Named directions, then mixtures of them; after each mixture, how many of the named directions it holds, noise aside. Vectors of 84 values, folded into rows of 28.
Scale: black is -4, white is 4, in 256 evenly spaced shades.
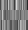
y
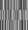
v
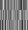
one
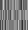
one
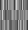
two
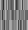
two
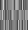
two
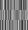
one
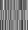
one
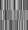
two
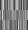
two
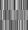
two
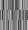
two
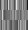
one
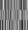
one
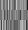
two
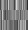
one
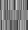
one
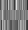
one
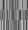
one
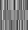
two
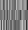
two
